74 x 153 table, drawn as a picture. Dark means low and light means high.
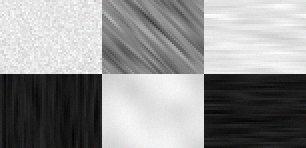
It is made of 2 by 3 panels. Panel 1,1: very high, fine-grained, faint in contrast. Panel 1,2: middling, slanting down to the right. Panel 1,3: very high, streaked across, faint in contrast. Panel 2,1: very low, streaked downward, faint in contrast. Panel 2,2: very high, smooth, faint in contrast. Panel 2,3: very low, streaked across, faint in contrast.
